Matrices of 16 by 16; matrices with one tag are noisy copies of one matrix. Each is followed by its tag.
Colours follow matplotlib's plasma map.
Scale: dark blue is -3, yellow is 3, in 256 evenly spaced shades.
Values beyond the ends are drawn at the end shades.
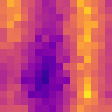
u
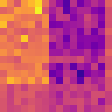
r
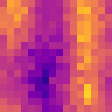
u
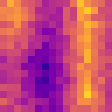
u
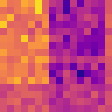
r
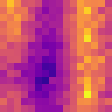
u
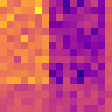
r
